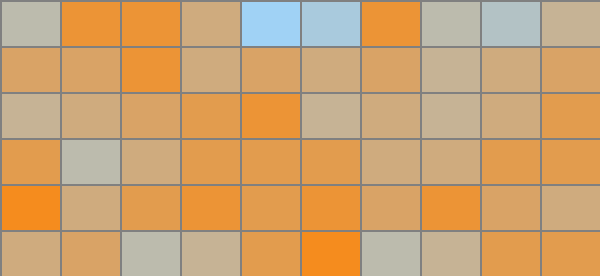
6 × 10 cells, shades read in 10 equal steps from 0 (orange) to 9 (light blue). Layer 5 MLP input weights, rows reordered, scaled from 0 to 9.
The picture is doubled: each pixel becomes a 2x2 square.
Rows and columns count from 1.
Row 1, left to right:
6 1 1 4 9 8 1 6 7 5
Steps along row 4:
up down down same same up same down same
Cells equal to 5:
7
